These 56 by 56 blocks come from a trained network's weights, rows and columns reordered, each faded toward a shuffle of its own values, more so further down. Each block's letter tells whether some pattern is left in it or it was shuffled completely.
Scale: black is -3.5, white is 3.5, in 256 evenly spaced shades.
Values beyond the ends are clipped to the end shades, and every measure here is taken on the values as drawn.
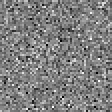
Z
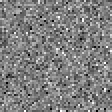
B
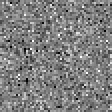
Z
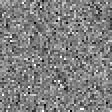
B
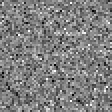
B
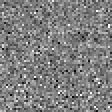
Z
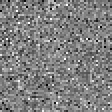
Z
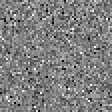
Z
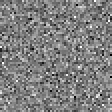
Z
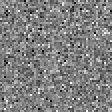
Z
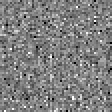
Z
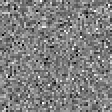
B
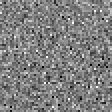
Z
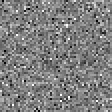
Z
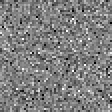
B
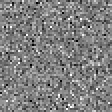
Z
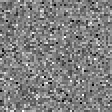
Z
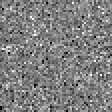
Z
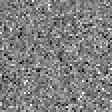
Z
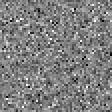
B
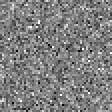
B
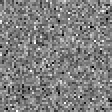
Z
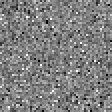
B
